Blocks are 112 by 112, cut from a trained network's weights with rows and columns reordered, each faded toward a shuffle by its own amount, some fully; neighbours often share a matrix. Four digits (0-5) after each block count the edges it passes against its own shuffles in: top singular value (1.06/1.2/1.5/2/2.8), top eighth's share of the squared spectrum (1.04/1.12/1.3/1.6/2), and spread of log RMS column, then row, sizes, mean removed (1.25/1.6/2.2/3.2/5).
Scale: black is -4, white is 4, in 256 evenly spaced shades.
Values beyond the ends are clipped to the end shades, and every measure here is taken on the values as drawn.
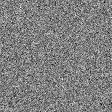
1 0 0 0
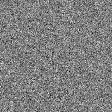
2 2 1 0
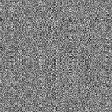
4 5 3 2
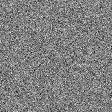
2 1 0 0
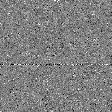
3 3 1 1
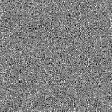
3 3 2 2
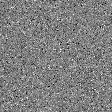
0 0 0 0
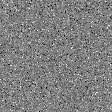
0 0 0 0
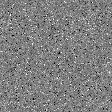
0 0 0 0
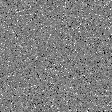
0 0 0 0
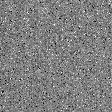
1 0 0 0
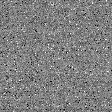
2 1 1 0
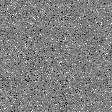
1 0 1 0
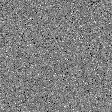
0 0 0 0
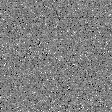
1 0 0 0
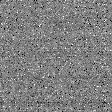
2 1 1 0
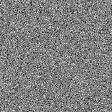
2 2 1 1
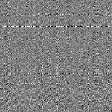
4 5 3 3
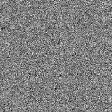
3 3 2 1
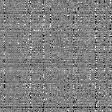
4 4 4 2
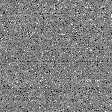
2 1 0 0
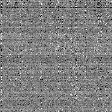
4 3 3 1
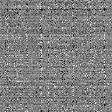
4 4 3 1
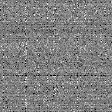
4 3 3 1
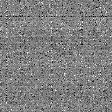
3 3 3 1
